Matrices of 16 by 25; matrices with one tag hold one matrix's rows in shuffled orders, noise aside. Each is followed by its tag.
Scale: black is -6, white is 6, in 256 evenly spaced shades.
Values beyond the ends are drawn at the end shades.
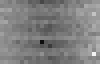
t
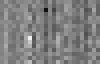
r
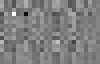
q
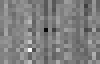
r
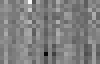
r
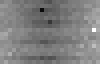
t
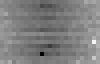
t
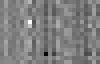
r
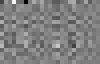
q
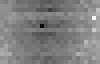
t
